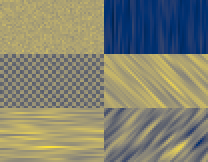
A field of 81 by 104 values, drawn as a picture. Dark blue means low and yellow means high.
The table splits into 3 rows of 2 panels. Panel 1,1: high, fine-grained, faint in contrast. Panel 1,2: very low, streaked downward, faint in contrast. Panel 2,1: middling, checkered, strong in contrast. Panel 2,2: high, slanting down to the right. Panel 3,1: high, streaked across. Panel 3,2: middling, slanting up to the right, strong in contrast.
